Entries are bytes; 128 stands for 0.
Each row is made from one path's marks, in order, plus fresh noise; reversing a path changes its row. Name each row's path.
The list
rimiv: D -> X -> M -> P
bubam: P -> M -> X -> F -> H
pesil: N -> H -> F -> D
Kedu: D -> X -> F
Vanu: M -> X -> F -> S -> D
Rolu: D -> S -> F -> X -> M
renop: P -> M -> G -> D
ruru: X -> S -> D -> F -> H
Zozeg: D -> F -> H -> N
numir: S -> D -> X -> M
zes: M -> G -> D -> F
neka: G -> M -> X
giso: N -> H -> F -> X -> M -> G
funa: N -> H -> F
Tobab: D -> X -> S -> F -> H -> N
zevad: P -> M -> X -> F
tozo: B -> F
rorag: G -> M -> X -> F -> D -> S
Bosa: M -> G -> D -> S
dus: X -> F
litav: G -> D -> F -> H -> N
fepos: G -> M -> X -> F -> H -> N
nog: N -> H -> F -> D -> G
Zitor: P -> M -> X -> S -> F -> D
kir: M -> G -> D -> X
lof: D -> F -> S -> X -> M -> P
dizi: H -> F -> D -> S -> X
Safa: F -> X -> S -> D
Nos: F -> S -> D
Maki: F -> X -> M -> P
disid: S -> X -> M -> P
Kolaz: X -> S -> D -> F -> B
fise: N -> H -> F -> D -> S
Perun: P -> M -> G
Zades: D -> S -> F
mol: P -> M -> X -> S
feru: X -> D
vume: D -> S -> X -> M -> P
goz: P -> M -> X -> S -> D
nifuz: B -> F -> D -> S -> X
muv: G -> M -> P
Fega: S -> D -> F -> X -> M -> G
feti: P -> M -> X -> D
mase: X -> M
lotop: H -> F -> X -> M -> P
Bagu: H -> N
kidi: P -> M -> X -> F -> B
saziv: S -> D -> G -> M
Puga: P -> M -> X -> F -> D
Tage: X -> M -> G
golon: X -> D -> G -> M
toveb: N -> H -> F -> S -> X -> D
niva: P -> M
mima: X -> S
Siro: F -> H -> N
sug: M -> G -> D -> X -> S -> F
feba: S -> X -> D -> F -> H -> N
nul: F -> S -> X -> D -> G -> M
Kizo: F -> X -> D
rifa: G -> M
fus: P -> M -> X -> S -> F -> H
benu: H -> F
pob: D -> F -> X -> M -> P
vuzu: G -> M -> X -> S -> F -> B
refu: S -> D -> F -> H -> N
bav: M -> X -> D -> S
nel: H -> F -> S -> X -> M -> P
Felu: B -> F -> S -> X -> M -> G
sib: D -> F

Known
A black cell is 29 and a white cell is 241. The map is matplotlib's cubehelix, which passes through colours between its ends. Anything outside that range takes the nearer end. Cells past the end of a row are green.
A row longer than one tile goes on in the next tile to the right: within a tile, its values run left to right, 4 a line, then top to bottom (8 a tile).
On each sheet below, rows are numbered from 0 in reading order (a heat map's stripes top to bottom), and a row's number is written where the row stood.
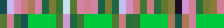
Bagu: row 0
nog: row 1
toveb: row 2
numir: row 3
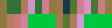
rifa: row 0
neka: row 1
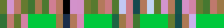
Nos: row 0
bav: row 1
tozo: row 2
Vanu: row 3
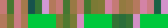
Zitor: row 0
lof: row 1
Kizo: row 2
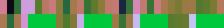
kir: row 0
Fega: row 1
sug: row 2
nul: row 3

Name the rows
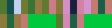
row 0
mima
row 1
litav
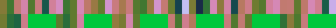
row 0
Tobab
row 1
pob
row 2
kidi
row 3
disid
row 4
feti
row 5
sib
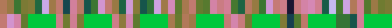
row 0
Perun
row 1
goz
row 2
mol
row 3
Puga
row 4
renop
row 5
feru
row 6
lotop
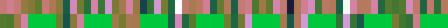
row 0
Maki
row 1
Kolaz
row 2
fus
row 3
Siro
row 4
Rolu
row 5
Tage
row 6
funa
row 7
feba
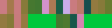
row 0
zevad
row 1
nel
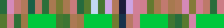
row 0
refu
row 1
nifuz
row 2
mase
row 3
dus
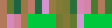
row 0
muv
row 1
fepos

